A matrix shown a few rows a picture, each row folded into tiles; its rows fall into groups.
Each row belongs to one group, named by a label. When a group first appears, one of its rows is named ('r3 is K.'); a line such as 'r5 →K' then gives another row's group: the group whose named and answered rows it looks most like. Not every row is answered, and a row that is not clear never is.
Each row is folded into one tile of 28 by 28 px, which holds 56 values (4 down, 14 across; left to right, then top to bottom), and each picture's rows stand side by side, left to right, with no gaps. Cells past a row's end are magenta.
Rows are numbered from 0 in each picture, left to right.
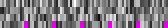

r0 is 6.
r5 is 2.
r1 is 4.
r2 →6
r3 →6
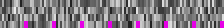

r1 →6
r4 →6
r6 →2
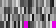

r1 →6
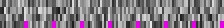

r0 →6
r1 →2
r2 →6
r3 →6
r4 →6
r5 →6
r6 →4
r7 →6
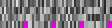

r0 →4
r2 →4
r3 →2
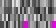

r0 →4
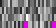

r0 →4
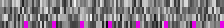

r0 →4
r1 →4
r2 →6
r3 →4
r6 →4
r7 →4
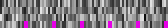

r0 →2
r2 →4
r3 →6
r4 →2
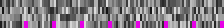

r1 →2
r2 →2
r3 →2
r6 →2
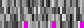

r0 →6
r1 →2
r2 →6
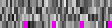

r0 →4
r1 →6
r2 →4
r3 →2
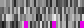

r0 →6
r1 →4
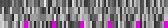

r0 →2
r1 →4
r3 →2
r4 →6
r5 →6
